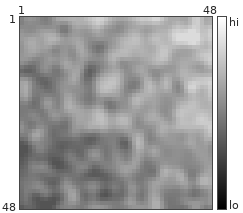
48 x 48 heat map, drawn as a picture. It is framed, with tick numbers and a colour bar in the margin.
Mirror symmetry: none. Ninth with the lowest average: bottom left. Ninth with the highest average: top right. Odd rows or columns: none. Grain: blotchy. Histogram: bell-shaped. Slope: up to the top right.
